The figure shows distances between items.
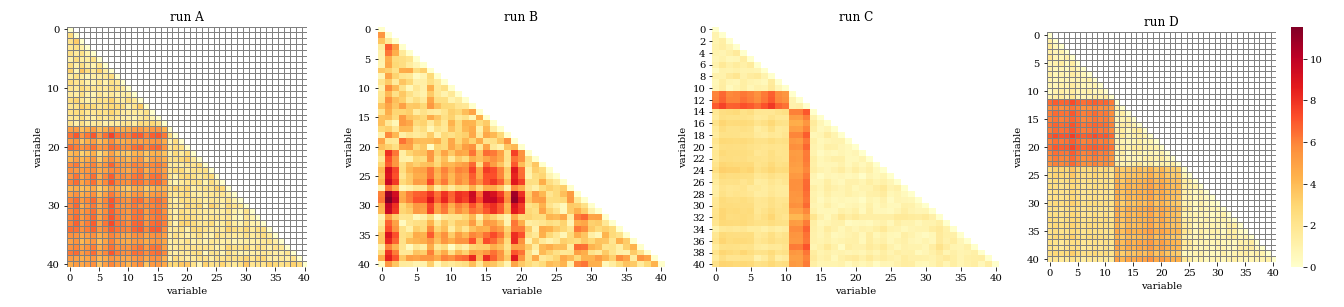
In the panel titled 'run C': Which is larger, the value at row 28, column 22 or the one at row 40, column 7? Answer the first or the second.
the second
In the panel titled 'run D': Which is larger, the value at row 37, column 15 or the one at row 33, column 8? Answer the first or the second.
the first
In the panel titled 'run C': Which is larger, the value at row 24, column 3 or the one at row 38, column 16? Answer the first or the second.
the first
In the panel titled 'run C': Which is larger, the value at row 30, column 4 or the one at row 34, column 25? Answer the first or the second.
the first
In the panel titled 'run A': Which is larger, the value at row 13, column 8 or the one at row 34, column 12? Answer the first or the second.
the second
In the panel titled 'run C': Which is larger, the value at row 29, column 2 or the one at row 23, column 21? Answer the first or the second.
the first
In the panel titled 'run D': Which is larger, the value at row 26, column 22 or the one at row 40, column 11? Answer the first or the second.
the first
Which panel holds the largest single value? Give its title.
run B
